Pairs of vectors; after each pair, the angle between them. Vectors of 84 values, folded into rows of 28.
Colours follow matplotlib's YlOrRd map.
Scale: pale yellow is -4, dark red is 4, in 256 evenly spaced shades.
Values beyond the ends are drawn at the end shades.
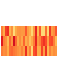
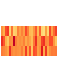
nearly parallel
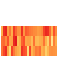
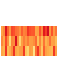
partly aligned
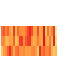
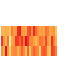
orthogonal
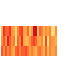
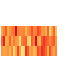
orthogonal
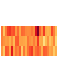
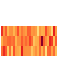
partly opposed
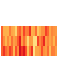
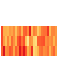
nearly parallel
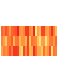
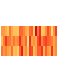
nearly opposite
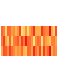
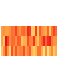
partly opposed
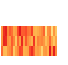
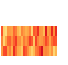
nearly opposite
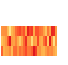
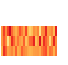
partly opposed
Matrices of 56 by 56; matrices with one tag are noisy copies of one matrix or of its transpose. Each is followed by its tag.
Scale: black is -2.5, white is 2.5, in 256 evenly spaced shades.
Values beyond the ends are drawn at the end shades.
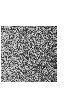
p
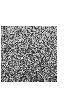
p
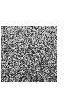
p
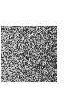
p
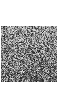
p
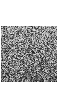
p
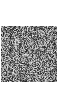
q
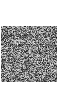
q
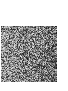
p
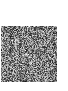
q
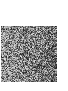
p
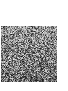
p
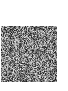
q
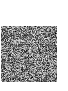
q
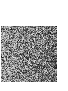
p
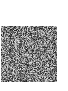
q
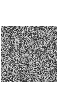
q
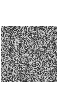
q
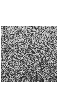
p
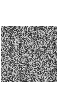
q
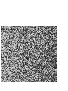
p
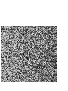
p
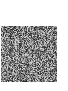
q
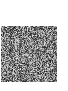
q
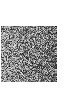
p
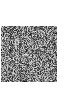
q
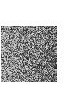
p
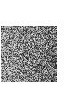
p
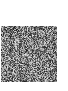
q
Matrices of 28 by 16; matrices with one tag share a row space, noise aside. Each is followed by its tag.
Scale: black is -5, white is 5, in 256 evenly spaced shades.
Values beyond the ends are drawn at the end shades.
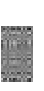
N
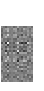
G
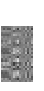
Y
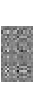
G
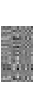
Y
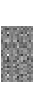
G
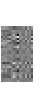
Y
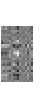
Y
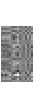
Y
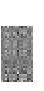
G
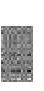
N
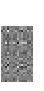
G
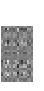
G
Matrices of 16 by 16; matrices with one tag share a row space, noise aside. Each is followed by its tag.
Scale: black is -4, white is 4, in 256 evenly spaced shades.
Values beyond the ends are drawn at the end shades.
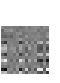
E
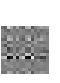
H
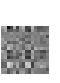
H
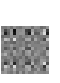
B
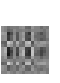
H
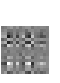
H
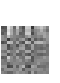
H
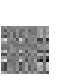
E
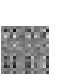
B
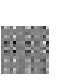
B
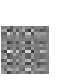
H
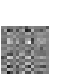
H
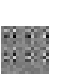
B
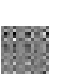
B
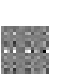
B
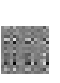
B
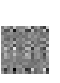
B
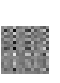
B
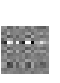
H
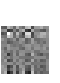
H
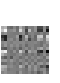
E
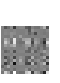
B
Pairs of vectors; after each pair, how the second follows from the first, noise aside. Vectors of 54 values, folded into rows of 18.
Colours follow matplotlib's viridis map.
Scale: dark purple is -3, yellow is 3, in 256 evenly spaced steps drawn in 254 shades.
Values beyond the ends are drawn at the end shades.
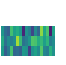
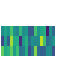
wrapped around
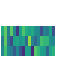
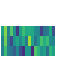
copied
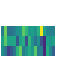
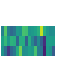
copied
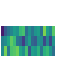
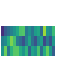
copied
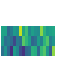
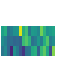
copied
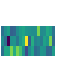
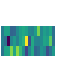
copied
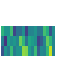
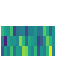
copied
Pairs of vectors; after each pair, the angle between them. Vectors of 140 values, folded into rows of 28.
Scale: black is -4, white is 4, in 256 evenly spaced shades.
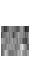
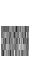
partly aligned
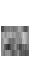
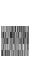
partly opposed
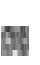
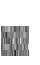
partly opposed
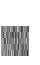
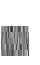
partly opposed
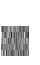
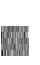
nearly opposite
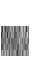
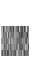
nearly opposite
